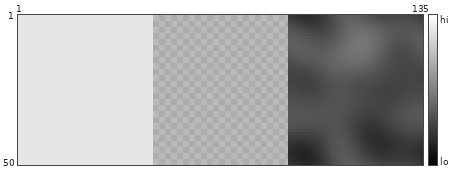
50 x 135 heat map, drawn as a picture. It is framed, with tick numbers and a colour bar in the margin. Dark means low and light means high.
It is made of 1 by 3 panels. Panel 1,1: very high, flat. Panel 1,2: high, checkered, faint in contrast. Panel 1,3: low, smooth.
